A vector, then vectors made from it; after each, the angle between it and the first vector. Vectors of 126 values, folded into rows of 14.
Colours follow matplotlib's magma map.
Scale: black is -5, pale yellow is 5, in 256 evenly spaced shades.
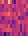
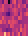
nearly opposite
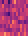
nearly opposite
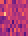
partly aligned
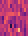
partly aligned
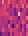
partly aligned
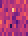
orthogonal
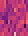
orthogonal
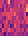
partly aligned
